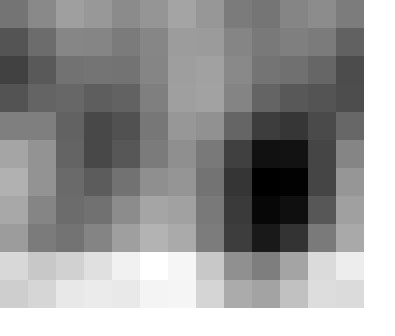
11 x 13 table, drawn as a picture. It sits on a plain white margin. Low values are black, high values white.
The bottom right is the roughest part. The bottom part is higher, past a seam about 80% of the way down. The middle right is the ninth with the lowest average.
